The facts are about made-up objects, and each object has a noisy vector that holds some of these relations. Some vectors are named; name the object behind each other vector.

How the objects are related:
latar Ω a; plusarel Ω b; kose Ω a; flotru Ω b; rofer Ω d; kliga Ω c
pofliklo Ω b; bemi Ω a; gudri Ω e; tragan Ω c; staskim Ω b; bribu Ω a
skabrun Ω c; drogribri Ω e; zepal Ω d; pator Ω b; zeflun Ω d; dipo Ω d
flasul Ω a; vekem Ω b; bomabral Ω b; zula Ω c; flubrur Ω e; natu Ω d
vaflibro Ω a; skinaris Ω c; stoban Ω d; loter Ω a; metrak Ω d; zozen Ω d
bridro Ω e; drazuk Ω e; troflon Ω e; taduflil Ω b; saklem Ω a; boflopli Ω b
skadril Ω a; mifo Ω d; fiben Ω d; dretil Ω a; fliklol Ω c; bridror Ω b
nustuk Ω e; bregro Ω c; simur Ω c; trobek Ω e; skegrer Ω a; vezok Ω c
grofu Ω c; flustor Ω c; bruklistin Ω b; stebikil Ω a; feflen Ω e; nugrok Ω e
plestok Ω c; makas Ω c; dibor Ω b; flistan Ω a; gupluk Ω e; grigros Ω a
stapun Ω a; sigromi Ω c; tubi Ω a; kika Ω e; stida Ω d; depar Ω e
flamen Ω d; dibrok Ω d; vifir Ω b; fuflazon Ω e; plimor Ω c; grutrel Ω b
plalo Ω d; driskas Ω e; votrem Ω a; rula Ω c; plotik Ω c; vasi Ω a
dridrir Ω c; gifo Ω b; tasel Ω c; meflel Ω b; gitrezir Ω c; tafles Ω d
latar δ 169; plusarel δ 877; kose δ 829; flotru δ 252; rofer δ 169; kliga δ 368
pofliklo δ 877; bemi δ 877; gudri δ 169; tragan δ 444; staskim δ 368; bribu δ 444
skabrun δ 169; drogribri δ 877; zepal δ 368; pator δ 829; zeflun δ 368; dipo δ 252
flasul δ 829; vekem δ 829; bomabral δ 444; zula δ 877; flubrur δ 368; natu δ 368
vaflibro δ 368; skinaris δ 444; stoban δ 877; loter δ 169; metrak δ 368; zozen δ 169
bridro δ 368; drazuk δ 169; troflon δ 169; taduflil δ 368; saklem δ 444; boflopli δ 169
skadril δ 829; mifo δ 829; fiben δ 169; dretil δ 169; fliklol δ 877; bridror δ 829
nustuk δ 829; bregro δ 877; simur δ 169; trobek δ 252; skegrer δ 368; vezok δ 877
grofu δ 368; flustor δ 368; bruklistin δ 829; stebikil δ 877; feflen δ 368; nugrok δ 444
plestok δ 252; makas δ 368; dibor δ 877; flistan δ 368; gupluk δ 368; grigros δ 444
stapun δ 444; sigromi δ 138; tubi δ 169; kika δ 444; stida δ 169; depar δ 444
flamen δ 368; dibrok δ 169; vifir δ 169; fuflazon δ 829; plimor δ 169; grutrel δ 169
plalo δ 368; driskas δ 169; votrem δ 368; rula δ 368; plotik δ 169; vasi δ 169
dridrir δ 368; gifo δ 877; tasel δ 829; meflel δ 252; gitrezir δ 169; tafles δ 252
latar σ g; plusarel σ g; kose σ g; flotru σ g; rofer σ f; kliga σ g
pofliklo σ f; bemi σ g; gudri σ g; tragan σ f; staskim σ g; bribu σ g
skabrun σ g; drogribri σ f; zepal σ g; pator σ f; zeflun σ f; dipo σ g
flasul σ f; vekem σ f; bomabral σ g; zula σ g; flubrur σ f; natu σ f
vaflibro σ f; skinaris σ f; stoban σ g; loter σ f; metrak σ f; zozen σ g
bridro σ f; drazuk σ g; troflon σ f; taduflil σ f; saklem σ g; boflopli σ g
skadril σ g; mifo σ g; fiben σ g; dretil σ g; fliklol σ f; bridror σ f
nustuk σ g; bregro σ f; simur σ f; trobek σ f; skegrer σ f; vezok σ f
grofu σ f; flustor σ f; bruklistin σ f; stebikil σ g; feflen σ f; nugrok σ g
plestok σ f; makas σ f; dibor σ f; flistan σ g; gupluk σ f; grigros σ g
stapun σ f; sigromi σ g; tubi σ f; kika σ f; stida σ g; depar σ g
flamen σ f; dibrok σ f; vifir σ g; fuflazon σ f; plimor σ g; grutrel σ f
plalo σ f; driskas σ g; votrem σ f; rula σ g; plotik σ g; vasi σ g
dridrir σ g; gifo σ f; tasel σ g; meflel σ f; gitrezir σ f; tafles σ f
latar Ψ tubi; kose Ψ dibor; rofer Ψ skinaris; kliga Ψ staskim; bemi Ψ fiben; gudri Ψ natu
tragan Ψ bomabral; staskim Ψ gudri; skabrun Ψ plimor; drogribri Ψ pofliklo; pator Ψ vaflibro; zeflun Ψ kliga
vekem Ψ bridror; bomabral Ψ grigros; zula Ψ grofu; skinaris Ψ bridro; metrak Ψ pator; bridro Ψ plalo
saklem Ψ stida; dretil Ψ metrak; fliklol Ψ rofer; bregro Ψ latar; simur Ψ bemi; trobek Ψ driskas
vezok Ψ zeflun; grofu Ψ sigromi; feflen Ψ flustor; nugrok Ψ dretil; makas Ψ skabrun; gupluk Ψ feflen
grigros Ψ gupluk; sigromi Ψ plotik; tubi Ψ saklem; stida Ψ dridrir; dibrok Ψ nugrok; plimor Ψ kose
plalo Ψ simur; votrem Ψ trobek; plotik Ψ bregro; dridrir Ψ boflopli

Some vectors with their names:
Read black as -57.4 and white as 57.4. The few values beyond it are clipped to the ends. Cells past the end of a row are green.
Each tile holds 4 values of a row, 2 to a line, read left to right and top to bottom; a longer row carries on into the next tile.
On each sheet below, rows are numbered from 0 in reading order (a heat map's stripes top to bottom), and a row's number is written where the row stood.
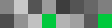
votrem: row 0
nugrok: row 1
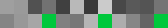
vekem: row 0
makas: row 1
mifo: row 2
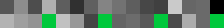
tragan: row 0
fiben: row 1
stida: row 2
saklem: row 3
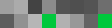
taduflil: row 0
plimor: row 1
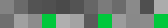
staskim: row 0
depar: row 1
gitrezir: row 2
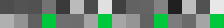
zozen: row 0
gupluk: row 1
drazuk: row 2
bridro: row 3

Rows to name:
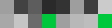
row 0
bomabral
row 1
fliklol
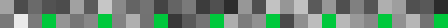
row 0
bemi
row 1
fuflazon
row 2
dretil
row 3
dridrir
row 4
rofer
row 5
skegrer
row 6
skinaris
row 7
vifir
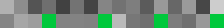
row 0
grutrel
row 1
rula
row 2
plestok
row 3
flustor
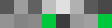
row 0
troflon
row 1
tubi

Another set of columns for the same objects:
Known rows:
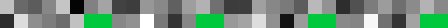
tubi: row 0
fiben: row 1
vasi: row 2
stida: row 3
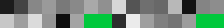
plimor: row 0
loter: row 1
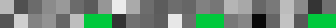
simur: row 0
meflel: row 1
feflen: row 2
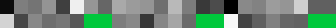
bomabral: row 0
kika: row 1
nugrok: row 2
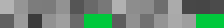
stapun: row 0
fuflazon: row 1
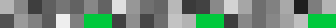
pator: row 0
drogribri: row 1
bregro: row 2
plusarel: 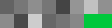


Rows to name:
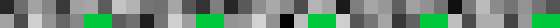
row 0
mifo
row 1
trobek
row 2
latar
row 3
bribu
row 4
nustuk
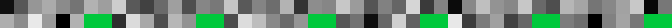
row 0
plotik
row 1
dibrok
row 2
gitrezir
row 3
plalo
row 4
depar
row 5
bridro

